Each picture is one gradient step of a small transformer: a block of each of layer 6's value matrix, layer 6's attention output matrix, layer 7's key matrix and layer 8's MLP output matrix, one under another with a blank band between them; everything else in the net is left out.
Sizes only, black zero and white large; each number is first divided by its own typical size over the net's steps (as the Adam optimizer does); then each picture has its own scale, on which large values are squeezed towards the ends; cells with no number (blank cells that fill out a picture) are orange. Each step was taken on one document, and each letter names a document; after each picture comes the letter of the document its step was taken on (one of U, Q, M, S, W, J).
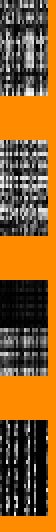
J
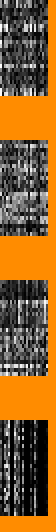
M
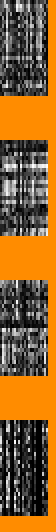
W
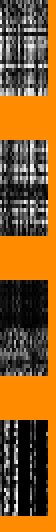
M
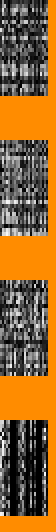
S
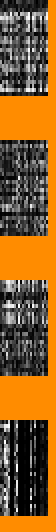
M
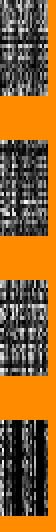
W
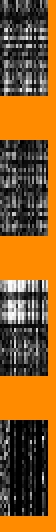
W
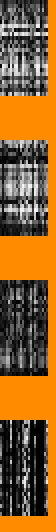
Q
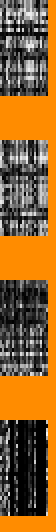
J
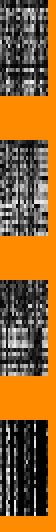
J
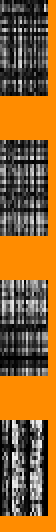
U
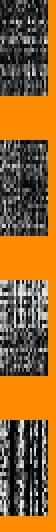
S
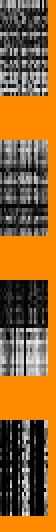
Q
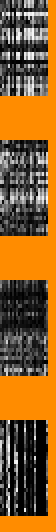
J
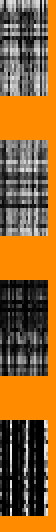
Q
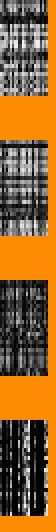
Q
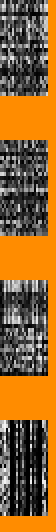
S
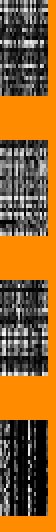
J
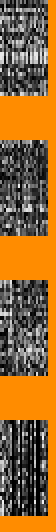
S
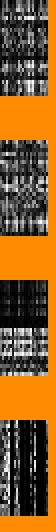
M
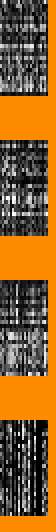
W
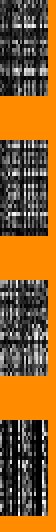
W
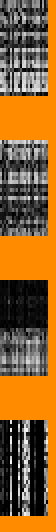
Q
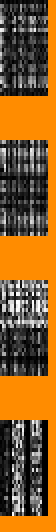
U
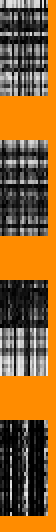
Q
